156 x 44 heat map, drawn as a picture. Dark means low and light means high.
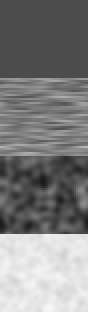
The table splits into 4 rows of 1 panel. Panel 1,1: low, flat. Panel 2,1: middling, streaked across. Panel 3,1: low, blotchy. Panel 4,1: very high, blotchy, faint in contrast.
